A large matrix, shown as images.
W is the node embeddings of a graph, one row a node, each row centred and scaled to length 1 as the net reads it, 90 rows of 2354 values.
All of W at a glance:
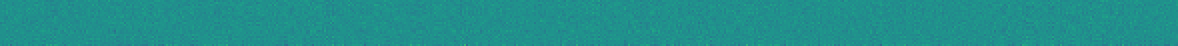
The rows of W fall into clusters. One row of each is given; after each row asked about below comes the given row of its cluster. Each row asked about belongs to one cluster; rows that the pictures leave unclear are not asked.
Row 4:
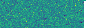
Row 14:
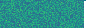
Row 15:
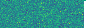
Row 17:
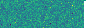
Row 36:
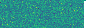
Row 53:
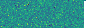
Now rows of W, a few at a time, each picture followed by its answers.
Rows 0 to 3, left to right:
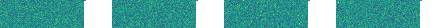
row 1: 53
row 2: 53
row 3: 17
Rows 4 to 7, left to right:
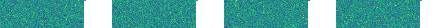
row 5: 17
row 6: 14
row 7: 4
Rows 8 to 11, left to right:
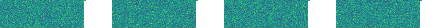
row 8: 36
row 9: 15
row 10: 17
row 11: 15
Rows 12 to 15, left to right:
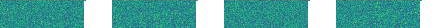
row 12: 53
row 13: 15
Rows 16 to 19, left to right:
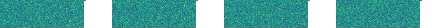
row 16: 17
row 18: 15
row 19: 53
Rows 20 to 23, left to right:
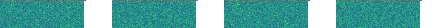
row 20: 14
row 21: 15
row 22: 14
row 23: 17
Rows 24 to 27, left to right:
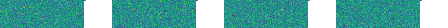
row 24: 15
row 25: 17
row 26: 15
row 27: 17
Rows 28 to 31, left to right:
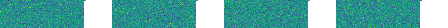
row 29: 53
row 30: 17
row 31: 14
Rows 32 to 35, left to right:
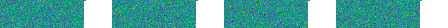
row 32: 53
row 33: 53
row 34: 36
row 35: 4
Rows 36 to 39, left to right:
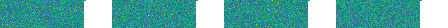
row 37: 53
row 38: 4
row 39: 17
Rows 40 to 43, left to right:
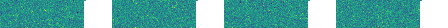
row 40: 4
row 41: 17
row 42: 4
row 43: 15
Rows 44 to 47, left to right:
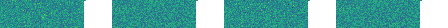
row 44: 15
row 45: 53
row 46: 15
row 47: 53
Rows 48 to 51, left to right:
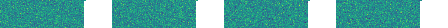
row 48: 15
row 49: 4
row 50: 4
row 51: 14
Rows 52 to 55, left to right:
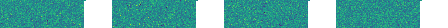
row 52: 15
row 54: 14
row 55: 15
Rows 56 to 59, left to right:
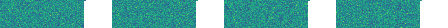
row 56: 14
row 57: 15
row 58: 17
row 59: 15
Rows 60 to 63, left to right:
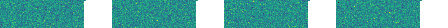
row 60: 17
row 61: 17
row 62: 14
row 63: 17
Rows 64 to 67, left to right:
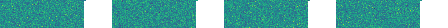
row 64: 14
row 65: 17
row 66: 17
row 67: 36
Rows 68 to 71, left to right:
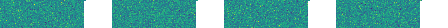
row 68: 14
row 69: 15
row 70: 53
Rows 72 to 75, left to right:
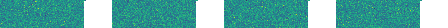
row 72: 36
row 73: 4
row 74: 4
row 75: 36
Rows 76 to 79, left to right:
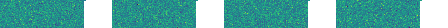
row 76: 14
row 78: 15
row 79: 17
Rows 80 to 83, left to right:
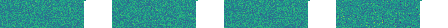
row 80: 36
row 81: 4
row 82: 36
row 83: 15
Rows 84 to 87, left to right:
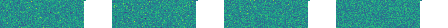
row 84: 17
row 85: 14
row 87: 36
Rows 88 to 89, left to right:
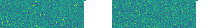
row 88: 36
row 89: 36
